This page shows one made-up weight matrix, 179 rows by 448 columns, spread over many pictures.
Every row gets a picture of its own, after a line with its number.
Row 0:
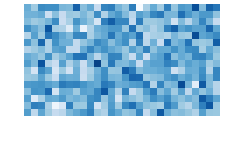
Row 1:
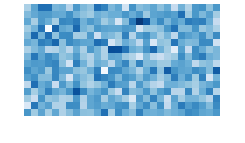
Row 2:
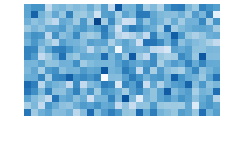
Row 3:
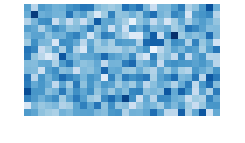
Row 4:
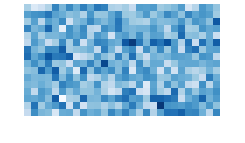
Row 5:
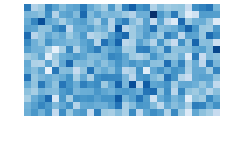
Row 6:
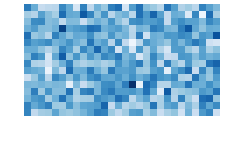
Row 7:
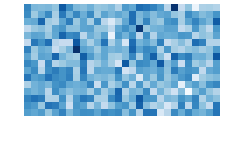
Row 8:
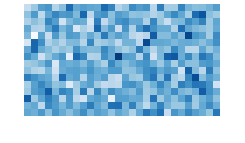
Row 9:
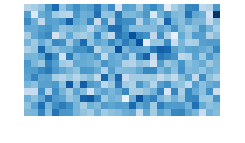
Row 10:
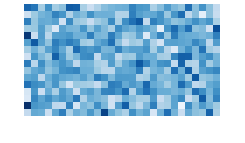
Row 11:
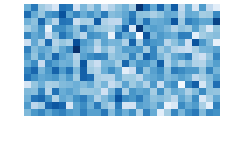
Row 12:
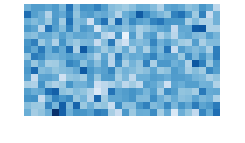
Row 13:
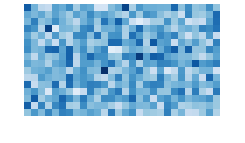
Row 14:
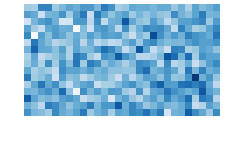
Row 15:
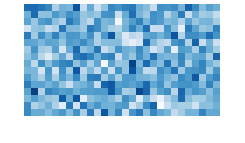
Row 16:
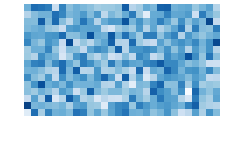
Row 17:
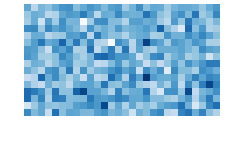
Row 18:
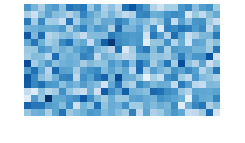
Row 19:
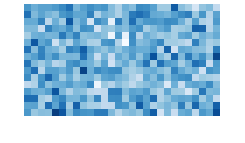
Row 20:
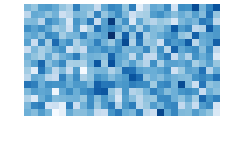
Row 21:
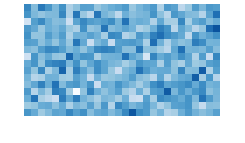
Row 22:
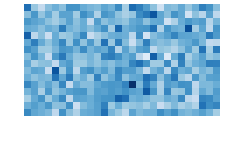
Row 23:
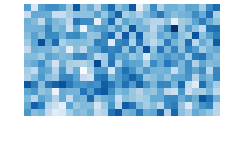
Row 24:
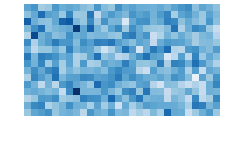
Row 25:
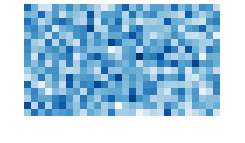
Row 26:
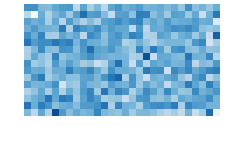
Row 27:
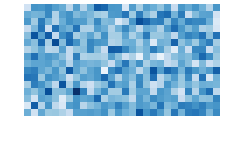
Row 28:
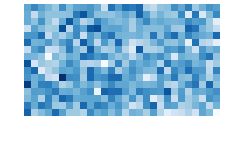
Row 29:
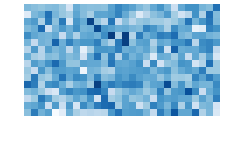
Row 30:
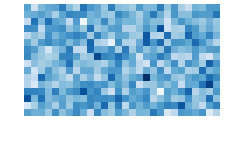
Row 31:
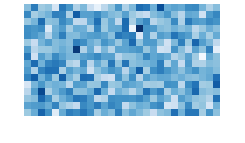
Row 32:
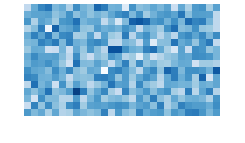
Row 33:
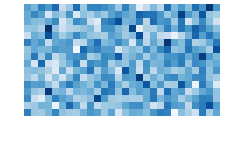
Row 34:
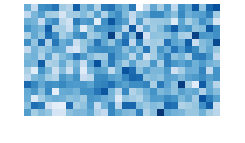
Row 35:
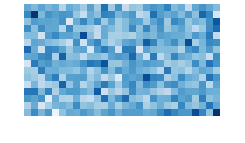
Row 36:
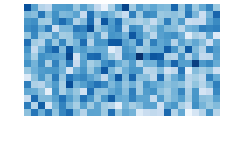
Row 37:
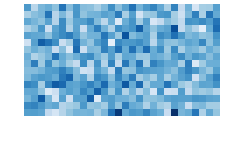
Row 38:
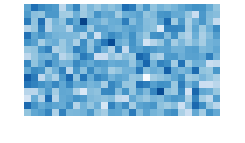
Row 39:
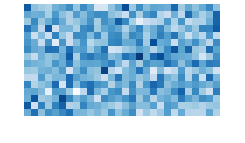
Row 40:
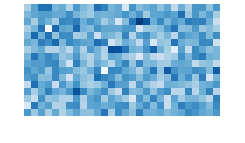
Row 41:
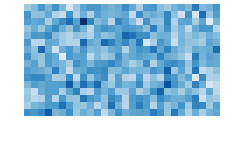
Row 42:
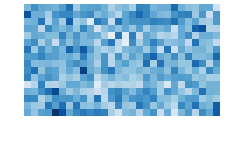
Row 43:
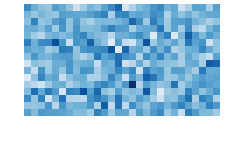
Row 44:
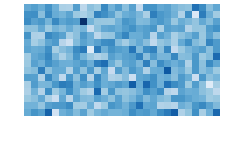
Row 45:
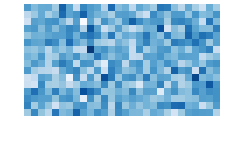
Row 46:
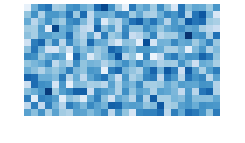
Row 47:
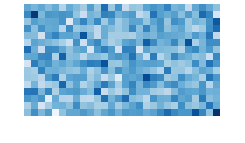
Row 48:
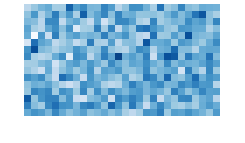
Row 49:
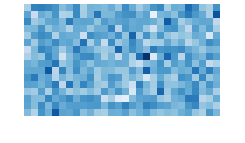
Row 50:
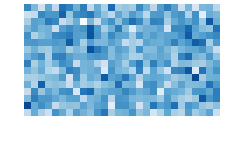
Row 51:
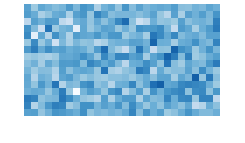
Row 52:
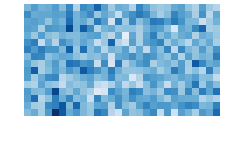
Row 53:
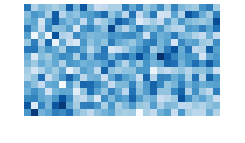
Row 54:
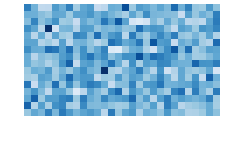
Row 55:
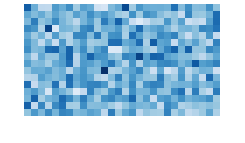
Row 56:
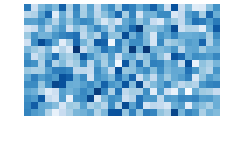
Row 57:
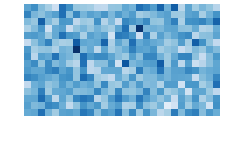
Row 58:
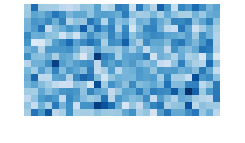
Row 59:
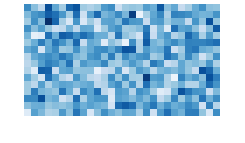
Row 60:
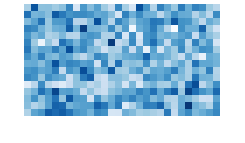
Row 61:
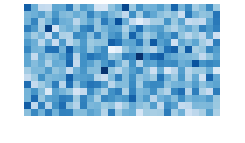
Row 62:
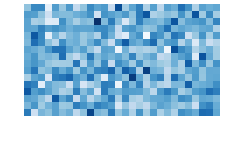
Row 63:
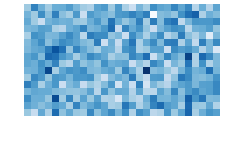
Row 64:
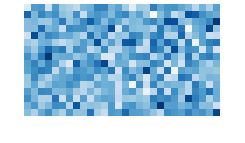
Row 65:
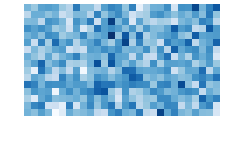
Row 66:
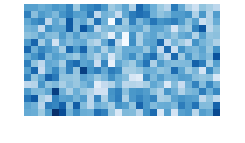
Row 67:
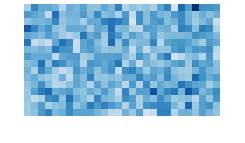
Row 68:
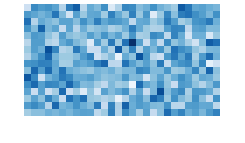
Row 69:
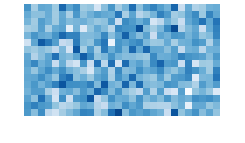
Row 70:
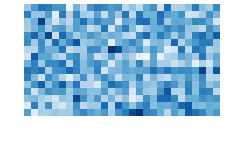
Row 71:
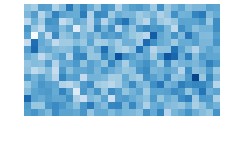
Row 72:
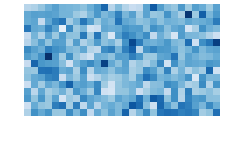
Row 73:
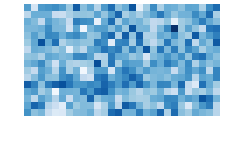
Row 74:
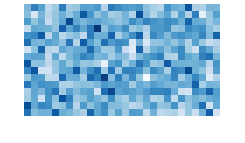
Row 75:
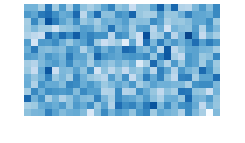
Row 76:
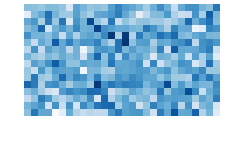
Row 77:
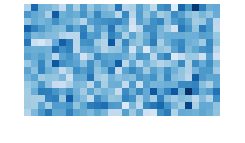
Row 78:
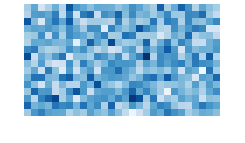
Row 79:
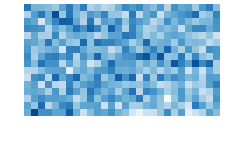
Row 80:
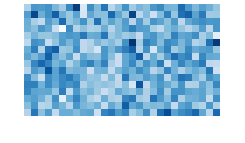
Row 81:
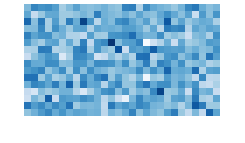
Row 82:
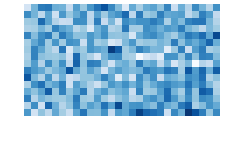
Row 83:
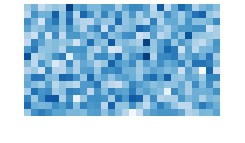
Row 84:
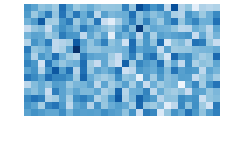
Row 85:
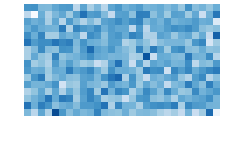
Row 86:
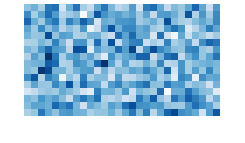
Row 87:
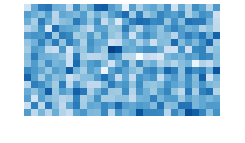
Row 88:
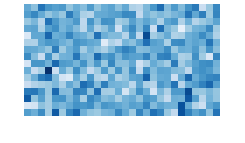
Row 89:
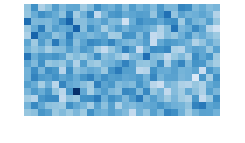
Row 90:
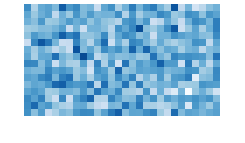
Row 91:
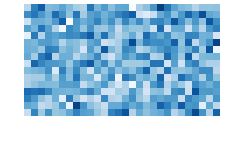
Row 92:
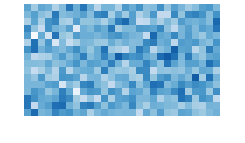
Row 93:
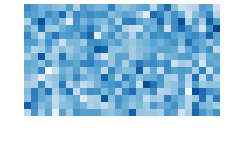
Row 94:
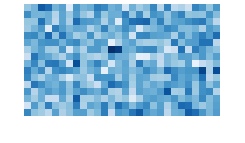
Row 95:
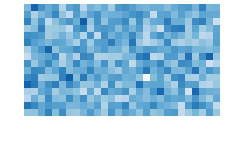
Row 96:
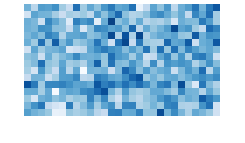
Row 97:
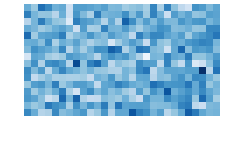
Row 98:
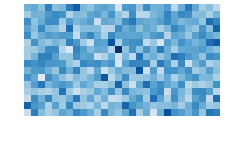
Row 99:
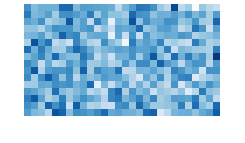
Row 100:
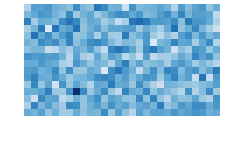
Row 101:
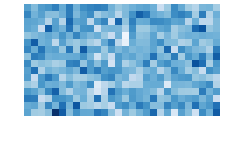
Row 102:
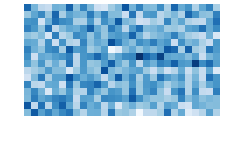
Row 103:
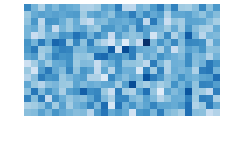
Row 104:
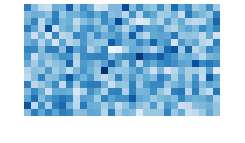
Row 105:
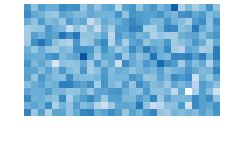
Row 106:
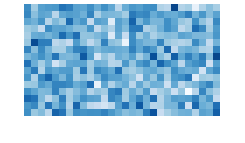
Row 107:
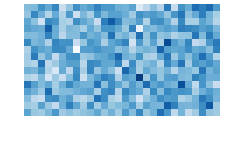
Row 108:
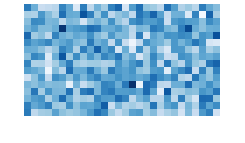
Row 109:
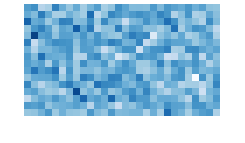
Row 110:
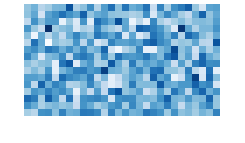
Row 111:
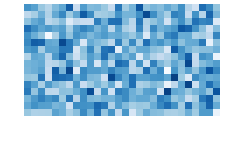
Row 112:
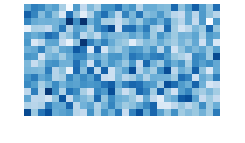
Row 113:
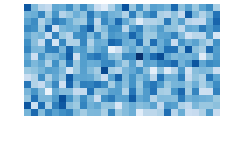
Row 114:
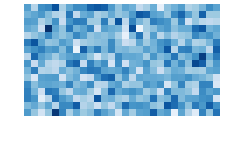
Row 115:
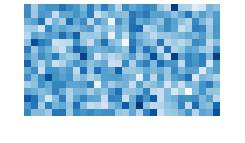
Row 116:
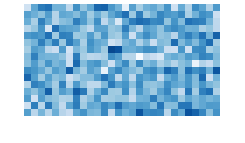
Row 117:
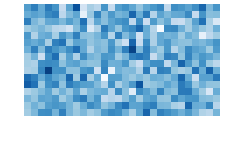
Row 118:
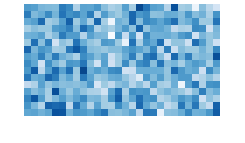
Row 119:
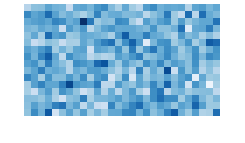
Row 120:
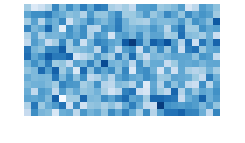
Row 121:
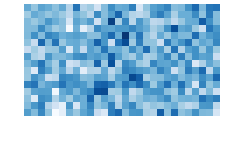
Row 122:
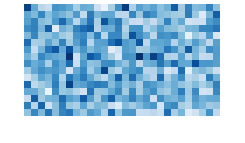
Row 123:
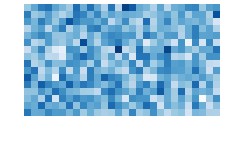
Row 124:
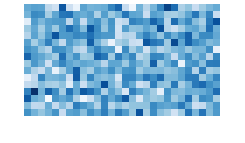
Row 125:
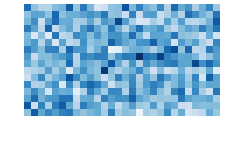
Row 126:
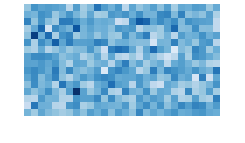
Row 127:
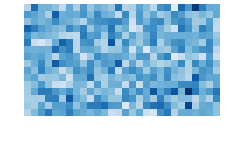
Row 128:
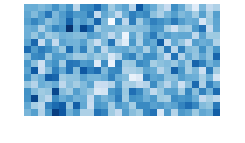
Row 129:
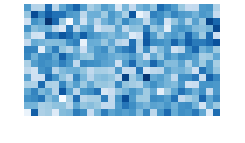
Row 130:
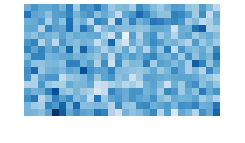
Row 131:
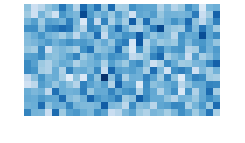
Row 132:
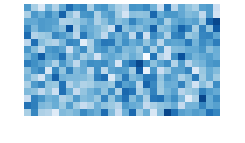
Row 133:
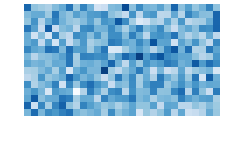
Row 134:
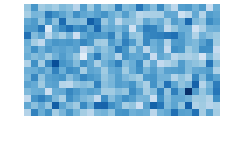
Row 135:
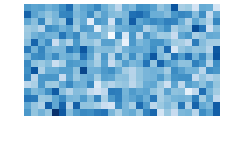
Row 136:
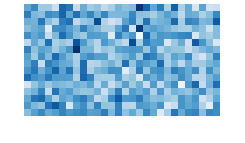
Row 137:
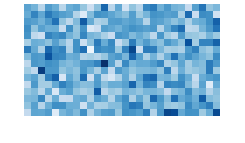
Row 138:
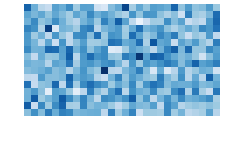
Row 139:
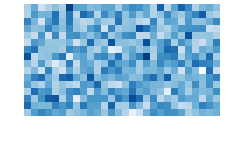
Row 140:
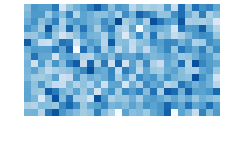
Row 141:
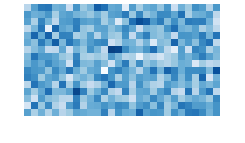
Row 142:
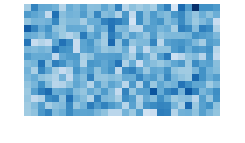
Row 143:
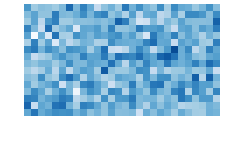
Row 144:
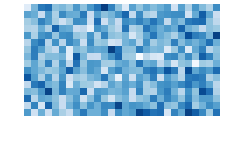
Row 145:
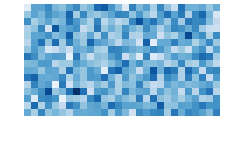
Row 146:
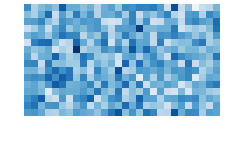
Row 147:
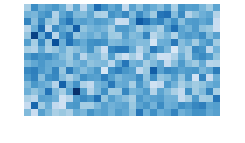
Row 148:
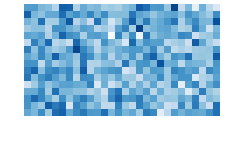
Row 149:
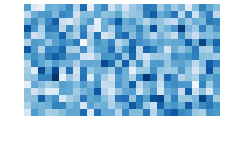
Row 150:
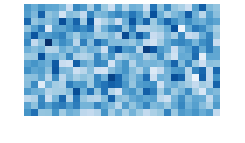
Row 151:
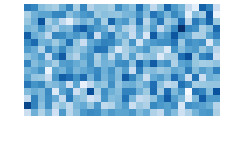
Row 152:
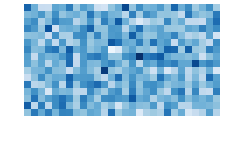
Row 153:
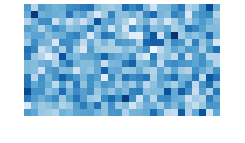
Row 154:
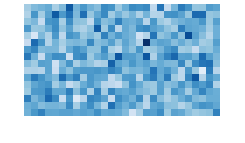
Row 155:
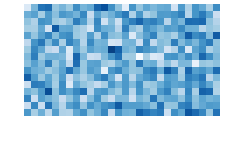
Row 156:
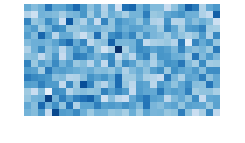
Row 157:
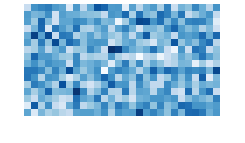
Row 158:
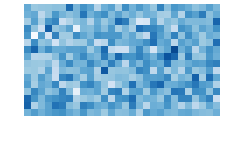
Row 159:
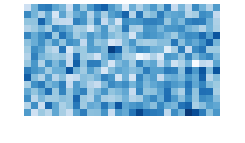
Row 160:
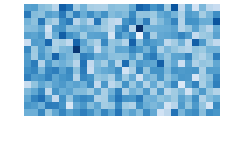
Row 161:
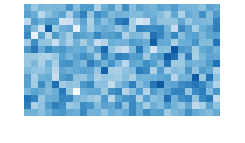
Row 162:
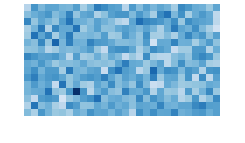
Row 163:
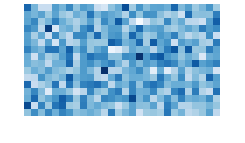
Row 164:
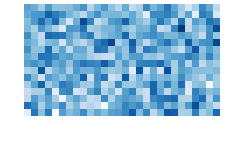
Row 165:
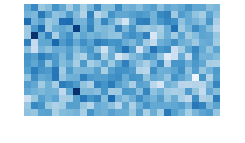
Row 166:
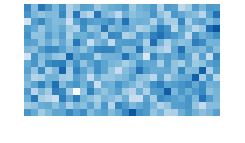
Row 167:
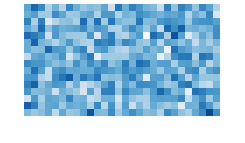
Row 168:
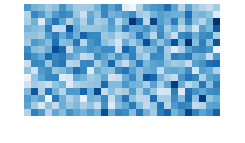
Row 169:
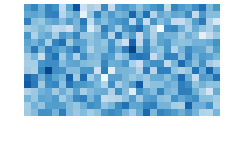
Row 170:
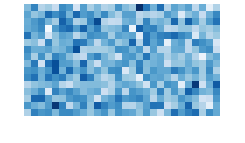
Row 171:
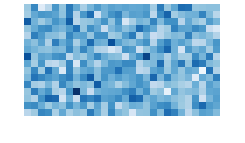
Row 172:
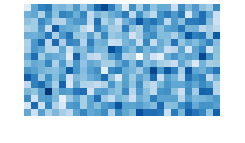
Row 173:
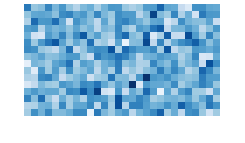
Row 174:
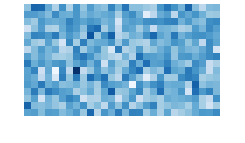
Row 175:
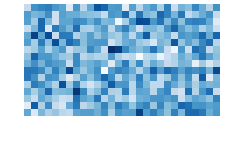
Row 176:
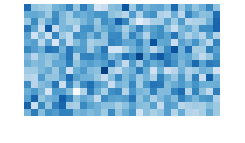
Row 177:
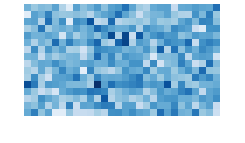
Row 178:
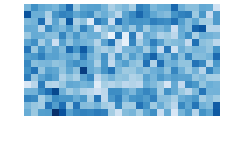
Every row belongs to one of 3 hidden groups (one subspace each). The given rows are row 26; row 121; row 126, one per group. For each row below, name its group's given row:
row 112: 26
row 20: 121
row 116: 126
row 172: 126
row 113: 126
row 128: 121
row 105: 121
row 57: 121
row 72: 26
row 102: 126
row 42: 121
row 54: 126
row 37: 121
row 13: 126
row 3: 26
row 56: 121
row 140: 121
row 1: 126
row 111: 26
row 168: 26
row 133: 126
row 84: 121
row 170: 121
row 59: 26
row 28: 26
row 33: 121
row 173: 26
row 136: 121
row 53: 126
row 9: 26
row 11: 121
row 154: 126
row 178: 121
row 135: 121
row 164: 26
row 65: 121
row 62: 26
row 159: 126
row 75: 26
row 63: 26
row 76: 121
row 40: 126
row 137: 26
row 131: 26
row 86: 26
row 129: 26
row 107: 121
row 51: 126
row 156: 26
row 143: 126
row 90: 121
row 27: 126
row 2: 26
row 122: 126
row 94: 126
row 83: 126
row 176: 126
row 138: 126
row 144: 126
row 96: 121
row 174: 26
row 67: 121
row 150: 126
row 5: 26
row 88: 26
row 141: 126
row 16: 26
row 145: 126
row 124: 26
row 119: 26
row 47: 26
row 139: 126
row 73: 121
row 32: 126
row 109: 126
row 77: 121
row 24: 126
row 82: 126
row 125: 126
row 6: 26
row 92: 126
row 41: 26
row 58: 121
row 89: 126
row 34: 121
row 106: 121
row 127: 121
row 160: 121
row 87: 126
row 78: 126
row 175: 126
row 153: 26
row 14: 126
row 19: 121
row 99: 121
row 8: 126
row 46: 126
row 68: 26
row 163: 126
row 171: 126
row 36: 126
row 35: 26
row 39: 126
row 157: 126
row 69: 121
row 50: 26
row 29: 121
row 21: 126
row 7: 121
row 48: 126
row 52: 121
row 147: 126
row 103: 26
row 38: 26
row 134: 121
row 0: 121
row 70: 126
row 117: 26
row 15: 26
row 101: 121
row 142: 121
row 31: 121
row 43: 26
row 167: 26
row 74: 26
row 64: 26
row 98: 26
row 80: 26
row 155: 126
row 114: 121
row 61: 126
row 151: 26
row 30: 26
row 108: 26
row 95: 26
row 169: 26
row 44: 26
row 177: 121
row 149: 26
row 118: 121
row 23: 121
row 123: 26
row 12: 121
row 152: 126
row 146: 121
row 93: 26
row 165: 126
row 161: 126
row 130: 121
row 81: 26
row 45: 26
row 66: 121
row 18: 26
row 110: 126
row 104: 126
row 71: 126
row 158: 126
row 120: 26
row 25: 126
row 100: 126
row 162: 126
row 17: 26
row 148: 121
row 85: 26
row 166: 126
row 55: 126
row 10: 26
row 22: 26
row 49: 26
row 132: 26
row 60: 121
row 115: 121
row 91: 26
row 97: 126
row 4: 26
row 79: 126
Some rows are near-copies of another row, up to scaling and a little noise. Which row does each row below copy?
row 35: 47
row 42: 178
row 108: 6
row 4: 120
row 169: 117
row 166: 21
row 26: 85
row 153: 3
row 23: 73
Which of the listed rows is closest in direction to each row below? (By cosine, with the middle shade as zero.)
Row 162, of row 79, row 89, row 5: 89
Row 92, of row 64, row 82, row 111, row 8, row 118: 8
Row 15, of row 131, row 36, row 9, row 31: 31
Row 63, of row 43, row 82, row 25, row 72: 72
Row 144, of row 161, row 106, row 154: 154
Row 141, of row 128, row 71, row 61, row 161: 128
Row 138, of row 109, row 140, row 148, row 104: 104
